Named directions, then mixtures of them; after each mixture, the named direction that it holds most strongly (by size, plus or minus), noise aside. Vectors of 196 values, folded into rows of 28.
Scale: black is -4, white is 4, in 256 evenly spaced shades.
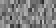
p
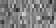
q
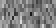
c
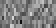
c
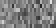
q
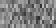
q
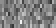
q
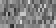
q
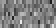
c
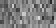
q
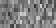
q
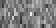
c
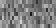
c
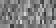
p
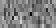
c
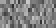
p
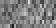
p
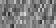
q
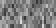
c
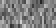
p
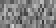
p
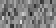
c
